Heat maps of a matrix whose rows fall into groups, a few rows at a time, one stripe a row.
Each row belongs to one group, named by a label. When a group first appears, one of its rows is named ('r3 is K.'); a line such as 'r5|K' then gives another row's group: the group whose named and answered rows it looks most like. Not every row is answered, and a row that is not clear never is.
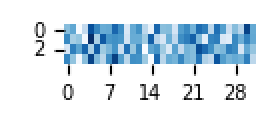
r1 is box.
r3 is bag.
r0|bag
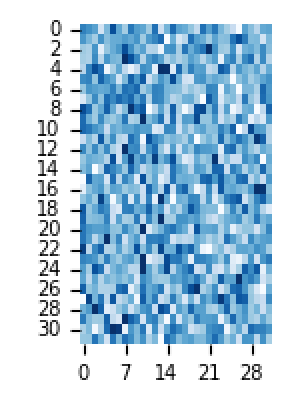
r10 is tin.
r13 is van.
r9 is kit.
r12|bag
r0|van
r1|kit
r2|box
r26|kit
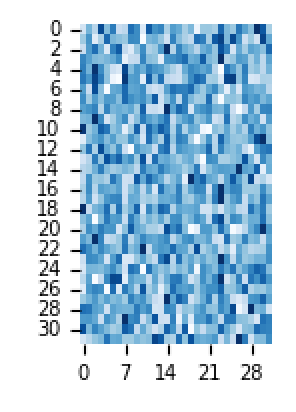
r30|tin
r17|bag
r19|bag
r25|bag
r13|van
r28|tin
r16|bag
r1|bag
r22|kit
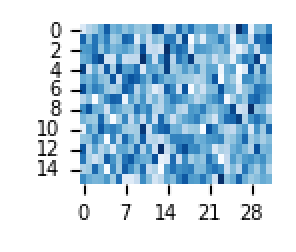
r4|box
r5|van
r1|tin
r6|tin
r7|bag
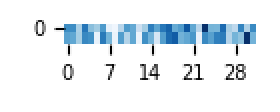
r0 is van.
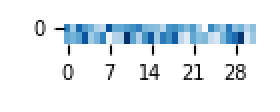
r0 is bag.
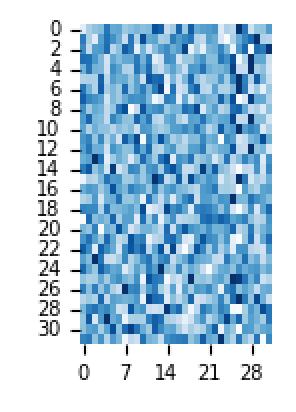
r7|tin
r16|van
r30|van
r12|tin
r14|van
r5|kit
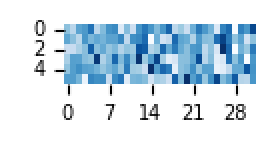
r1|kit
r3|van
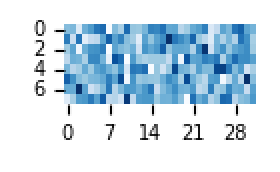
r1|box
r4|kit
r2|bag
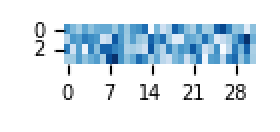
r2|box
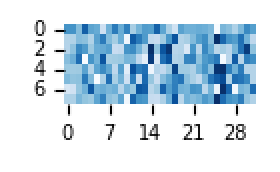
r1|kit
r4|kit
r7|kit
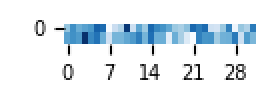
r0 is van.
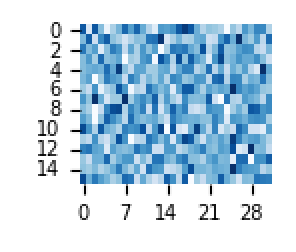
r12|tin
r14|kit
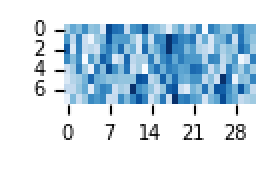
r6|kit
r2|box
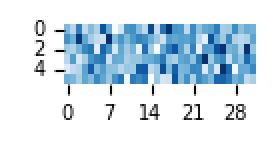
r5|kit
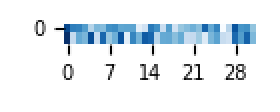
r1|box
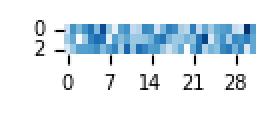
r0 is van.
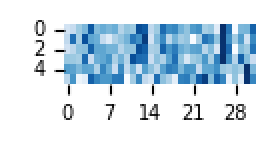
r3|kit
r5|bag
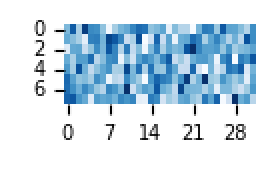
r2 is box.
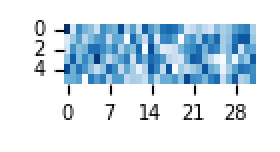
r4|tin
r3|van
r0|box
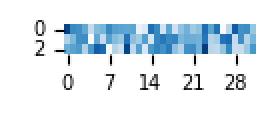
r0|tin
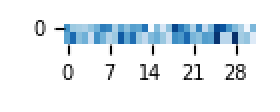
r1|tin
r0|kit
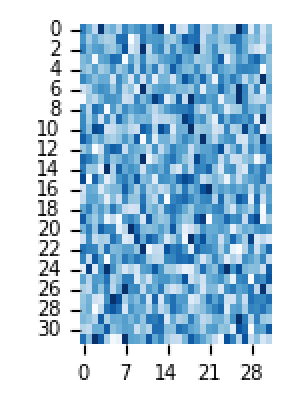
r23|box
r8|box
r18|van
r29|kit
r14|box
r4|van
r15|box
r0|kit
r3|bag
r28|bag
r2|kit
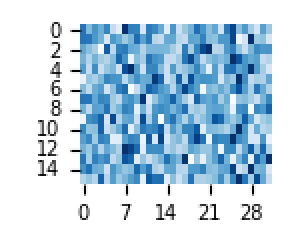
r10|kit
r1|tin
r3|kit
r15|kit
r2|box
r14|tin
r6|kit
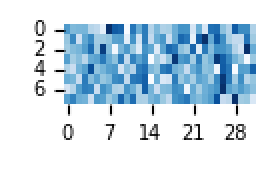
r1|bag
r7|tin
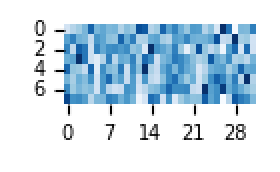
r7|tin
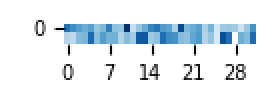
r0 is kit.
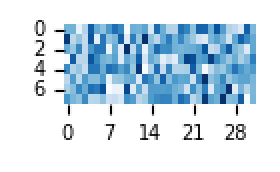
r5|bag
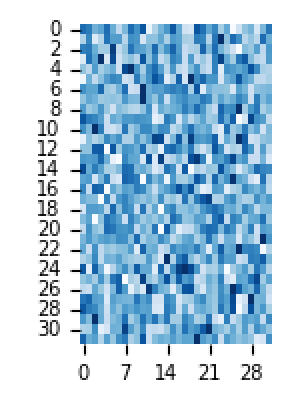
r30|box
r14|tin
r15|bag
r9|tin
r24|box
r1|bag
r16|box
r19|bag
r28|tin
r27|tin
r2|van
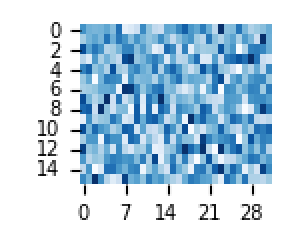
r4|van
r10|tin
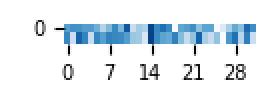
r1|box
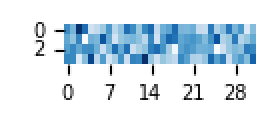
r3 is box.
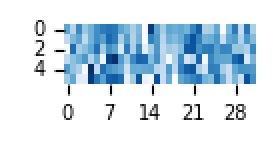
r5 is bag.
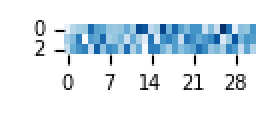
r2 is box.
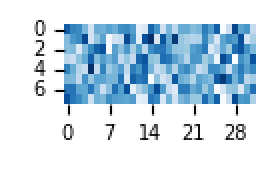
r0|tin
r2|bag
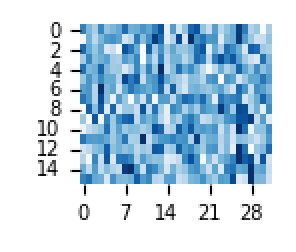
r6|kit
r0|kit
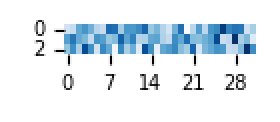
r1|tin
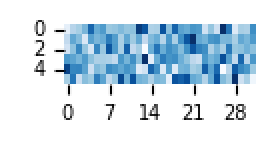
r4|tin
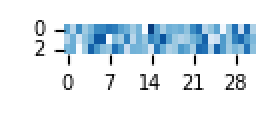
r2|bag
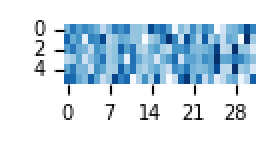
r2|tin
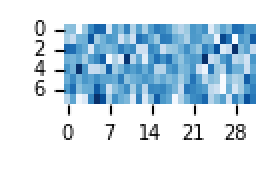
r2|tin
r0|bag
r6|van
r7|bag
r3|van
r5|van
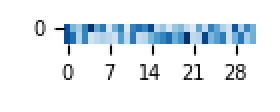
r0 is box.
